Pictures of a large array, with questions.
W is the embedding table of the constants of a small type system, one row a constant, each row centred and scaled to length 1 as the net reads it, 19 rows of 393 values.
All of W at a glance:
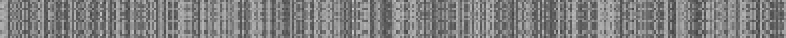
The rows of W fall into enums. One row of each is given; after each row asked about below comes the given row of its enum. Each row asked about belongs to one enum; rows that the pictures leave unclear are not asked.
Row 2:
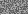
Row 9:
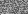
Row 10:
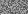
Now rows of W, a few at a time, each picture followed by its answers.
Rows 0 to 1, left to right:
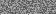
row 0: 10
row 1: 9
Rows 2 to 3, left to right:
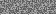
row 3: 2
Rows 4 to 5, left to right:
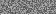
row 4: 10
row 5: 2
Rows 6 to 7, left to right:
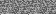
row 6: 9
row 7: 9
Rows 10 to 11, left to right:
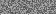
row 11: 2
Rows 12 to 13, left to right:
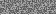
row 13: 2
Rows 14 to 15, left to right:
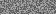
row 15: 10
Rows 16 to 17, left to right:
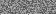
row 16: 10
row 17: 9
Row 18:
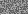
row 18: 2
